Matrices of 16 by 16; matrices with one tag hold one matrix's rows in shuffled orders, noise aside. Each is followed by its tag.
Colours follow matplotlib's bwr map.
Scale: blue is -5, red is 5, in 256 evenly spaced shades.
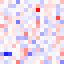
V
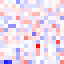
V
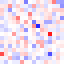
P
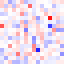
P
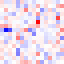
V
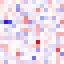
V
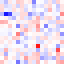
V
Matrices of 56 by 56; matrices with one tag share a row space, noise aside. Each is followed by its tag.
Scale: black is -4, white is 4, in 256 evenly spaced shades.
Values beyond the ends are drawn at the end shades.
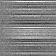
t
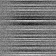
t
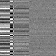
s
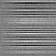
t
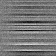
t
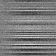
t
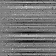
t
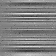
t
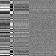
s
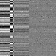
s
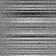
t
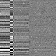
s
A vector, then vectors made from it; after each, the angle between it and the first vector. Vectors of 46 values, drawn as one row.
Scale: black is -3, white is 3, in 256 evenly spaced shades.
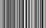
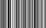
orthogonal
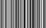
nearly opposite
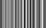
nearly opposite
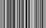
nearly parallel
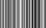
orthogonal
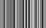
nearly parallel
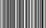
nearly parallel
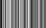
partly opposed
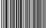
orthogonal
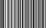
orthogonal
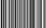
partly opposed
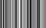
partly opposed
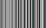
nearly opposite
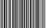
orthogonal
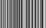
partly aligned
